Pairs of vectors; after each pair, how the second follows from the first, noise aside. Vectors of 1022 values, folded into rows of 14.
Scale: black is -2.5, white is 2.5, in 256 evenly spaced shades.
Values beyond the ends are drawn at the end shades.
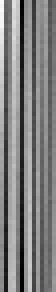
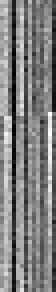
wrapped around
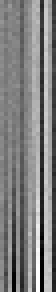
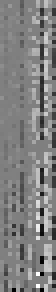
partly zeroed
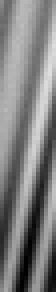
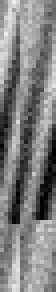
wrapped around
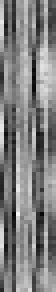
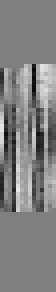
partly zeroed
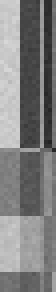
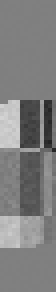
partly zeroed
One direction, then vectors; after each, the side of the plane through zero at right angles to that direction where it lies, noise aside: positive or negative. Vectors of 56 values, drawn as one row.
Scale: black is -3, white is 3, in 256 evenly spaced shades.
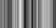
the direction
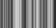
positive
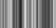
negative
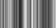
negative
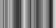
negative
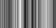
positive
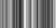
negative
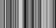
positive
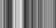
positive
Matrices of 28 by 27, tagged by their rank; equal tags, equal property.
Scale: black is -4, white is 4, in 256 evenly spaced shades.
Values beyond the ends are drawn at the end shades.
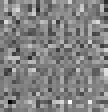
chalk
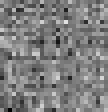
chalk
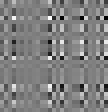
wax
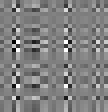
wax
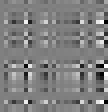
wax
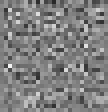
chalk
